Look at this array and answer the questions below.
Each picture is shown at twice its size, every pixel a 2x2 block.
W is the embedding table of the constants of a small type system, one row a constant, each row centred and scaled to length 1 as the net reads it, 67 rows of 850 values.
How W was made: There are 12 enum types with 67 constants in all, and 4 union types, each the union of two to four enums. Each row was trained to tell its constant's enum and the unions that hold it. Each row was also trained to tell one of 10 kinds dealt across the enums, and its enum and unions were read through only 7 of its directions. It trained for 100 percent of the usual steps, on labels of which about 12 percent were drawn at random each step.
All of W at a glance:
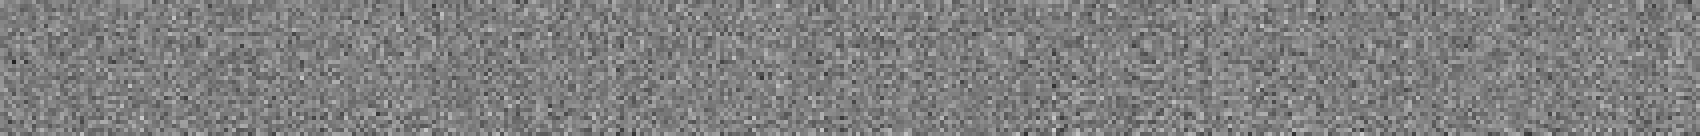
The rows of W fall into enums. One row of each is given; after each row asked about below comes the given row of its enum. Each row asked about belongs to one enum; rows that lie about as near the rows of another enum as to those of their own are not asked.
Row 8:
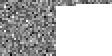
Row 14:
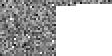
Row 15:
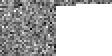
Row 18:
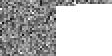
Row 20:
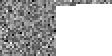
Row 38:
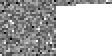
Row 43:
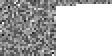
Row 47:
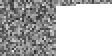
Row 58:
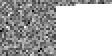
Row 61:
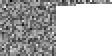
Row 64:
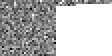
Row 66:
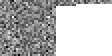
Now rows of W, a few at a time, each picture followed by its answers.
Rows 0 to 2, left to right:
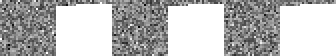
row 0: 61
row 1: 15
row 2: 66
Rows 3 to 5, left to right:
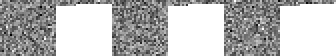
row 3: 61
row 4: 47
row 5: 38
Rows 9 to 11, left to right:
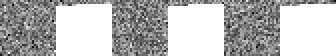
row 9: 43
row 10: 47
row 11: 20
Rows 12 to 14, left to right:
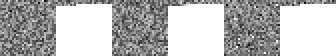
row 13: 15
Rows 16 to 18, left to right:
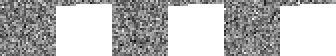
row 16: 47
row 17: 47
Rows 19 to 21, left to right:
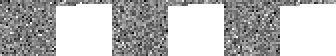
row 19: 64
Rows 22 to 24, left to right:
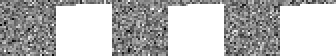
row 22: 38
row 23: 8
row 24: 64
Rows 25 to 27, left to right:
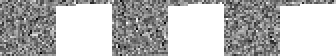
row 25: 18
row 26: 18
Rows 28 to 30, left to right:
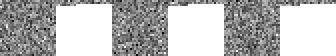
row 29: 64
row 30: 14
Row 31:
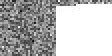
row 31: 66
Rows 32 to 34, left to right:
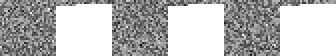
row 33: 38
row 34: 43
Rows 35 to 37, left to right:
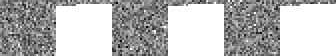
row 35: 47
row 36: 61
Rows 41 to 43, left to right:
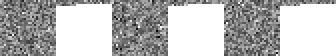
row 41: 66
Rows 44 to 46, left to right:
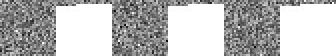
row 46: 14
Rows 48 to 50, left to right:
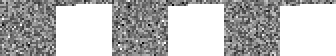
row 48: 15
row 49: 58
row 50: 43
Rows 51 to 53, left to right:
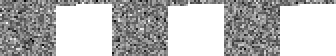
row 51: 66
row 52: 43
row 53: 15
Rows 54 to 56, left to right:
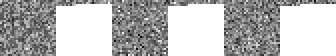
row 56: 38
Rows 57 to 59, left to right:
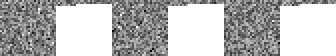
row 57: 8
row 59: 58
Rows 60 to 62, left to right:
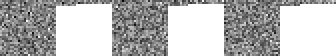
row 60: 14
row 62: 38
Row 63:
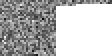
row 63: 20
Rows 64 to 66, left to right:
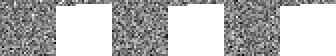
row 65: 58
